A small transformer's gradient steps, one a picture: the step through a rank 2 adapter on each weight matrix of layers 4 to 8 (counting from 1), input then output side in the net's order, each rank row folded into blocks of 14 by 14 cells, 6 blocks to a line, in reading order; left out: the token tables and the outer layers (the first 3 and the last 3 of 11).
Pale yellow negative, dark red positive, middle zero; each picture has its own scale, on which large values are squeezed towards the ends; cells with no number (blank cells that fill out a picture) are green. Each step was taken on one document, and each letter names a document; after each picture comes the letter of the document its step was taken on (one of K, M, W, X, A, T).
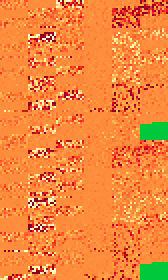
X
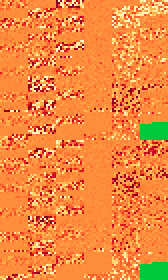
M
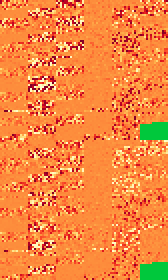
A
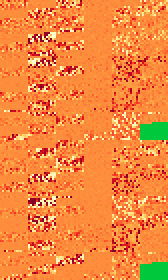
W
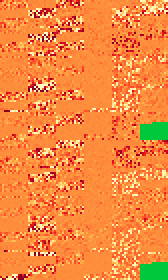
A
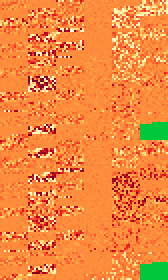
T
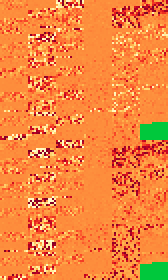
X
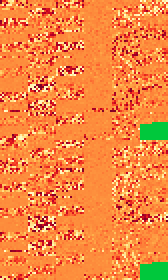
W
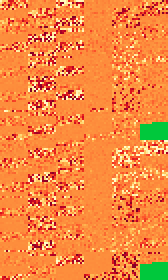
A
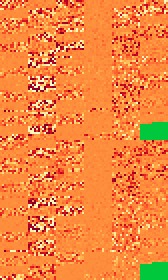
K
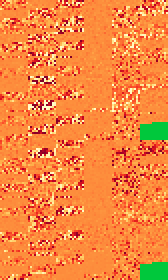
W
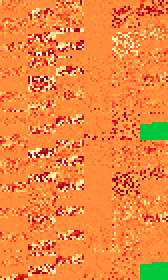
T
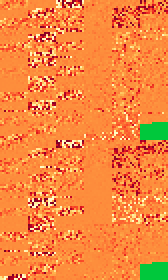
X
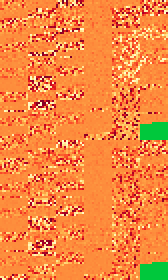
K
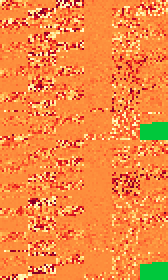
W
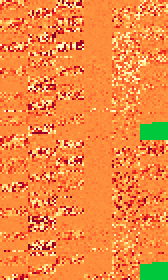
W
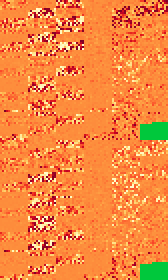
A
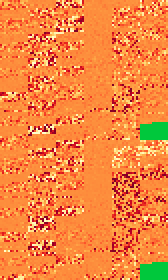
T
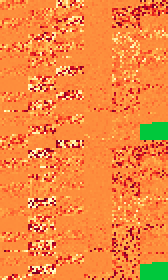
X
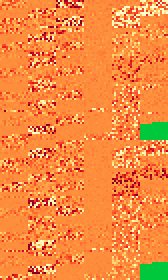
M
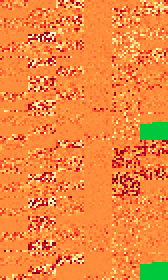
M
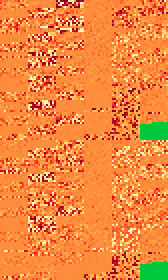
A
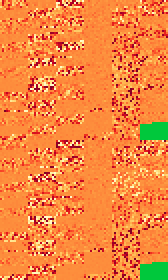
M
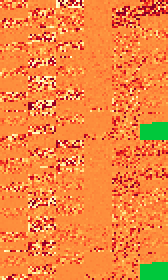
M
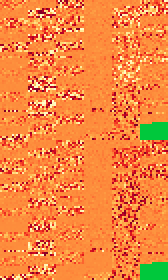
K
